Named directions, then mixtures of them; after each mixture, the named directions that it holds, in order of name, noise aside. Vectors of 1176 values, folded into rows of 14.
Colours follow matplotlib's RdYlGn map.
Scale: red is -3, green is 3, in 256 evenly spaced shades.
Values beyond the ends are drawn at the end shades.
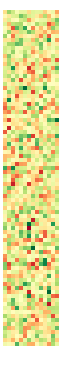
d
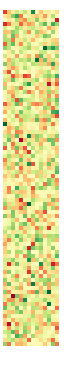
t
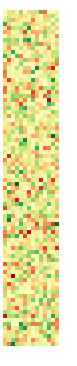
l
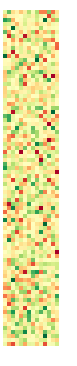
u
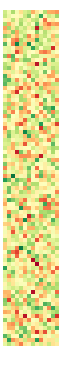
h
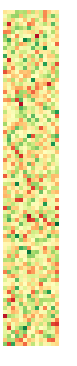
h, l, t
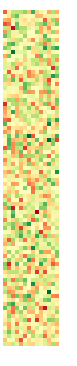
d, t, u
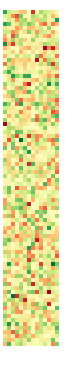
t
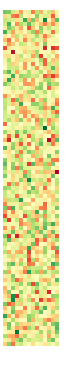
l, t, u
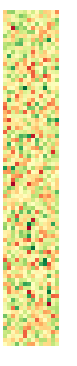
d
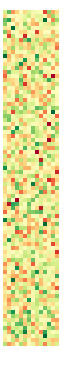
l, u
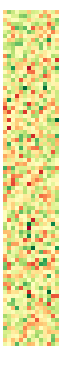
d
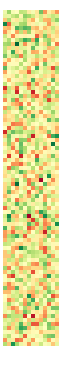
d, h, l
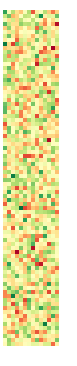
d, h, t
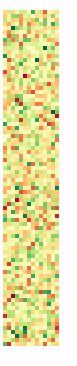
l, t, u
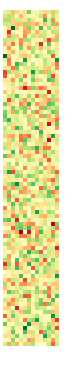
d, l, u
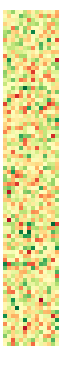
d, l
